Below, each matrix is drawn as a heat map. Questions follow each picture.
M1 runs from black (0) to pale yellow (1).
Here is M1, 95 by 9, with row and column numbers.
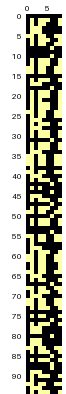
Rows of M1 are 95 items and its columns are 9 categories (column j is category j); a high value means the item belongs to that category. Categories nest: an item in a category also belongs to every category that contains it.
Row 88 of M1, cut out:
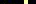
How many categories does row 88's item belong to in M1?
1
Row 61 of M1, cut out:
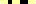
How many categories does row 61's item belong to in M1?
6
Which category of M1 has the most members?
1
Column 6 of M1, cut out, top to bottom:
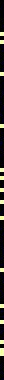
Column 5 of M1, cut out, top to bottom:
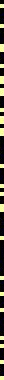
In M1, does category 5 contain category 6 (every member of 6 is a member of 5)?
no
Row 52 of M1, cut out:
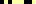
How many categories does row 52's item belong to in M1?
5
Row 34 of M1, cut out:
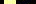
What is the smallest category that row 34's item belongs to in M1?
2
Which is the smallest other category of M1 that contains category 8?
3
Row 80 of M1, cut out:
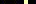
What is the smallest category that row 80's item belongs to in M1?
6
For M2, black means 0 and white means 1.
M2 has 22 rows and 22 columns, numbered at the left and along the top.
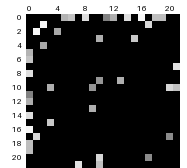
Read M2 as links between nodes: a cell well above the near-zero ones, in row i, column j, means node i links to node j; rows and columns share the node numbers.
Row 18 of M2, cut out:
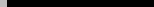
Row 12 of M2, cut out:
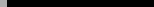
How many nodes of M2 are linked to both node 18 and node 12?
1
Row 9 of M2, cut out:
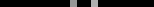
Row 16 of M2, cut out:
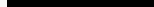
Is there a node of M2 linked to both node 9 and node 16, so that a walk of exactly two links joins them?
no
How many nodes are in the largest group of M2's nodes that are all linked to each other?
2
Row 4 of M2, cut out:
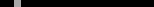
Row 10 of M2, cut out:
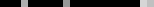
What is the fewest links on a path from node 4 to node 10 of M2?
5
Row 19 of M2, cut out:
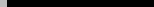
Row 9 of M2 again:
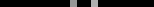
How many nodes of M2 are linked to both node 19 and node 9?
0
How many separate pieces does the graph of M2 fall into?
2
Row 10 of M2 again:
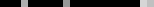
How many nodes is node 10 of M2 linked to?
4
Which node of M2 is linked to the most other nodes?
node 0
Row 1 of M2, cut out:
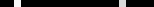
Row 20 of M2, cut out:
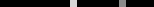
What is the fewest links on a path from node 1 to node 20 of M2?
2
